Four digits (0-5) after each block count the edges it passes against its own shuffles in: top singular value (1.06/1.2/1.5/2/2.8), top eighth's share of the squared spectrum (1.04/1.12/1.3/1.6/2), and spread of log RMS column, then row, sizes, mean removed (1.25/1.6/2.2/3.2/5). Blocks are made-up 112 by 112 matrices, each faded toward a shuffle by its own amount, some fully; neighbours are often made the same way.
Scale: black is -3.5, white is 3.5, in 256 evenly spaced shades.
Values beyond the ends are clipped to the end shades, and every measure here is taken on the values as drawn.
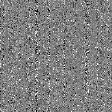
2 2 4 0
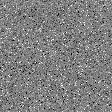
0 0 0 0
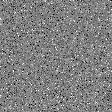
0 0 1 0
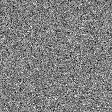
0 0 0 0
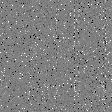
3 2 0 0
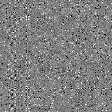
4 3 2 1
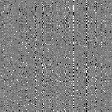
5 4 3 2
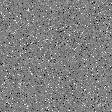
0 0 0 0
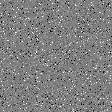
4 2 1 1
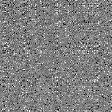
4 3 2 2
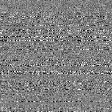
4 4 0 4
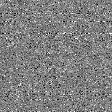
3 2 0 3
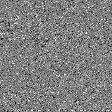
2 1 0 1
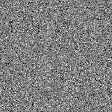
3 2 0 0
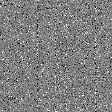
1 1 2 0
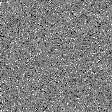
0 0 1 0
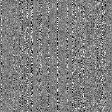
2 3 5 0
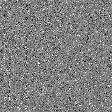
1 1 1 0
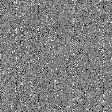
1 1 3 0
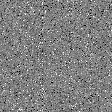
1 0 1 0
